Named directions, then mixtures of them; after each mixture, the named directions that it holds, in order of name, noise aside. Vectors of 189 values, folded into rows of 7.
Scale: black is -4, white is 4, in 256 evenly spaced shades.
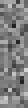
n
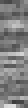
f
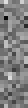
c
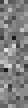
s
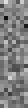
c, n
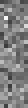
c, s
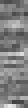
f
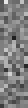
c, s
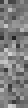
f, s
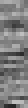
f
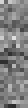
f, s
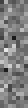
s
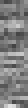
f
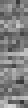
f, n
